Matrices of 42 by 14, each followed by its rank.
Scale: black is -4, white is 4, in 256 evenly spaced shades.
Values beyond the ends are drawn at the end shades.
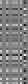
one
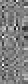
three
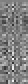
three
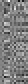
three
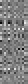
three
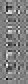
two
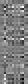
two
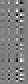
one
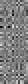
three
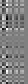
one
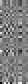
two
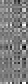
two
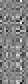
three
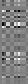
one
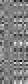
two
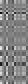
one
